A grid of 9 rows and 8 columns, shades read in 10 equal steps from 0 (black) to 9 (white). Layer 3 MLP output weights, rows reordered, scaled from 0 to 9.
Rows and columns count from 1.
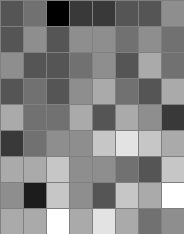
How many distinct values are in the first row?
5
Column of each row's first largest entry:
8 2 7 5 1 6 3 8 3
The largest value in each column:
6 6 9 6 8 8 7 9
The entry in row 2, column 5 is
5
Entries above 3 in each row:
2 6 5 5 6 7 7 6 8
